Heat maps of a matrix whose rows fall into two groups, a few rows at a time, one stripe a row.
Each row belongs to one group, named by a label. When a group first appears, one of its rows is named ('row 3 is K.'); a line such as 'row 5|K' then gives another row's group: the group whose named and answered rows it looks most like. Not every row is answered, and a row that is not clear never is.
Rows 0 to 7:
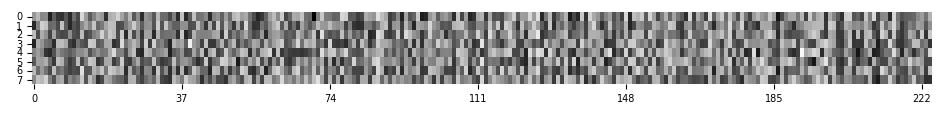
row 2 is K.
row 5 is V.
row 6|K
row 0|K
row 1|K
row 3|V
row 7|V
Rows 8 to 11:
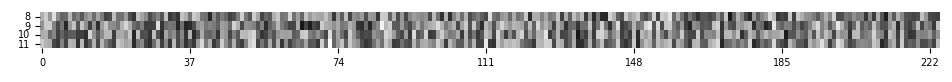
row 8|V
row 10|K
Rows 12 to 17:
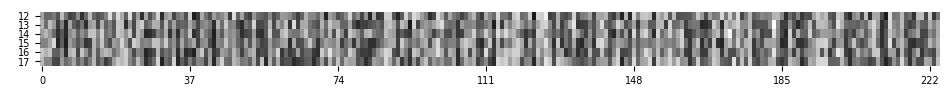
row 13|K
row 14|K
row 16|K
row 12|K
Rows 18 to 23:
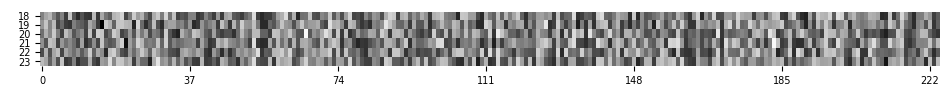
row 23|K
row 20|V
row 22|V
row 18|K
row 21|K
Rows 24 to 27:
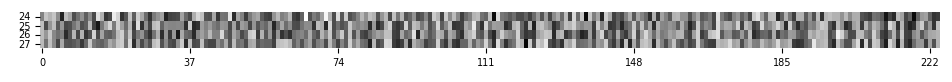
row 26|K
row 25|K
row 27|K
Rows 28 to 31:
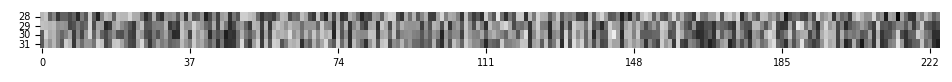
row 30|V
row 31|V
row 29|V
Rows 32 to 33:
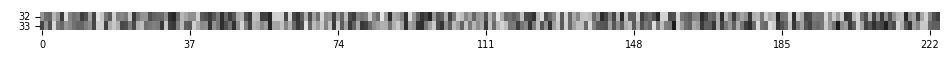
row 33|V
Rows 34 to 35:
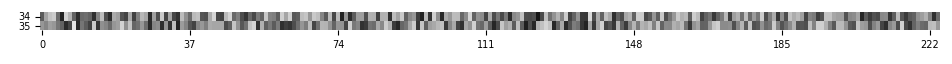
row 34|V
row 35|K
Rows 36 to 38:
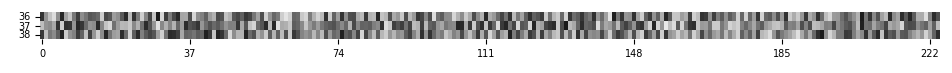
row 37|K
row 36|V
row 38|V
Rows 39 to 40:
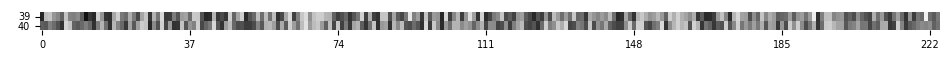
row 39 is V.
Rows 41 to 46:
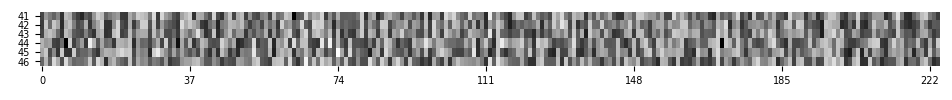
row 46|V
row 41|V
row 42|V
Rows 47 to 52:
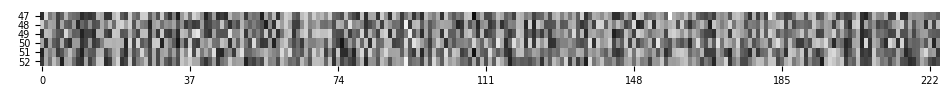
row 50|K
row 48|K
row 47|V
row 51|V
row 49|V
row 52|V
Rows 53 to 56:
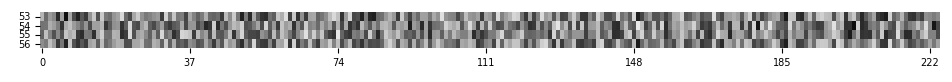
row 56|K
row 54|V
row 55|V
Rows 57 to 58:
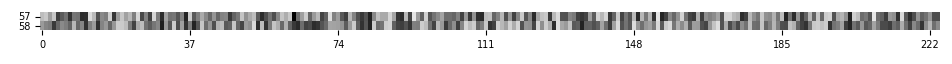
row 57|K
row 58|K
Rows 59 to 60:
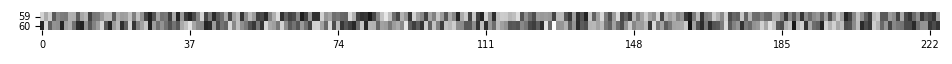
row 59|K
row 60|V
